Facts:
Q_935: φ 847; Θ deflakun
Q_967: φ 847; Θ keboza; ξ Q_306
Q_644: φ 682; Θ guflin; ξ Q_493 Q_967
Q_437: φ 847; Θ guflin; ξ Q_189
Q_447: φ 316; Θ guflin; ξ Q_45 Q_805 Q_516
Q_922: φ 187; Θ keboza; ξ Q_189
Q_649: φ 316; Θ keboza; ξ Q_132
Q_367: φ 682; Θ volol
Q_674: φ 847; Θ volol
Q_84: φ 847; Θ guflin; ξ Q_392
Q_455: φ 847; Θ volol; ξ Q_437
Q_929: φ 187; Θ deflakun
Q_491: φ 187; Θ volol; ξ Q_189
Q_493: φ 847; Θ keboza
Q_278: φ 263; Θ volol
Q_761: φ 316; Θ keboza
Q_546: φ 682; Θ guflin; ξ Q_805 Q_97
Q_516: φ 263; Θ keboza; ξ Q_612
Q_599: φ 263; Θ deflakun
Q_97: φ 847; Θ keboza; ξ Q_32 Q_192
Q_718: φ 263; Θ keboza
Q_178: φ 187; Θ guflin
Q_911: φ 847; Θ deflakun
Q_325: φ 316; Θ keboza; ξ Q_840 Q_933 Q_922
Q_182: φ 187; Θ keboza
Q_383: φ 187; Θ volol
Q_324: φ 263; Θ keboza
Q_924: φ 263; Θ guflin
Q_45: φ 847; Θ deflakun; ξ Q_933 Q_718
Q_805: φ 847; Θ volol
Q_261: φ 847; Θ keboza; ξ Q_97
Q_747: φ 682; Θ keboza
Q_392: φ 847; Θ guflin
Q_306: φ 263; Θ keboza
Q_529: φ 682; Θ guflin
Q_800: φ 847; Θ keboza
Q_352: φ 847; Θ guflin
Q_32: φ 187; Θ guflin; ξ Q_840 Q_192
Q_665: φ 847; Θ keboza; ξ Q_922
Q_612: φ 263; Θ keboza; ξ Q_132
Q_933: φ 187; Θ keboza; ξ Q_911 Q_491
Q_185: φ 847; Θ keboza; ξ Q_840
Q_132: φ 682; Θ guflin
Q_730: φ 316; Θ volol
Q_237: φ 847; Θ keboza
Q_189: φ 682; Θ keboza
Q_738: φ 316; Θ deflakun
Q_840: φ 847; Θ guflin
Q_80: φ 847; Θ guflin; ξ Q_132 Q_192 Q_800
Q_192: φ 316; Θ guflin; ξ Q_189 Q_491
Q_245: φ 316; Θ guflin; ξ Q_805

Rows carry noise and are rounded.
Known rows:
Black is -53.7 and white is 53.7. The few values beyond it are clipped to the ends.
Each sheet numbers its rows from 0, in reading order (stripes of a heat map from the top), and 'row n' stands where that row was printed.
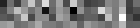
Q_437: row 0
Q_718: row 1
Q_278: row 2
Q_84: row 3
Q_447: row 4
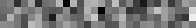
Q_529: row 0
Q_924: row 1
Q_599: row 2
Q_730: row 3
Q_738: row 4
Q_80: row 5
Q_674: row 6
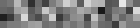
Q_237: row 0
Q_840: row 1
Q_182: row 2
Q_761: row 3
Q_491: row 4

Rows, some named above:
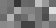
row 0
Q_644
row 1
Q_383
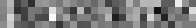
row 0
Q_192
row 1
Q_455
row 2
Q_367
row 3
Q_929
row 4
Q_800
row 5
Q_649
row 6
Q_491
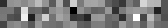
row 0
Q_455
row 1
Q_189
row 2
Q_278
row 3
Q_747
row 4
Q_911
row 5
Q_761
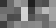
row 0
Q_805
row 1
Q_80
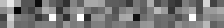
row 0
Q_325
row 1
Q_935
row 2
Q_911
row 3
Q_747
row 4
Q_132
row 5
Q_178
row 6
Q_45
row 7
Q_32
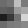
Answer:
Q_237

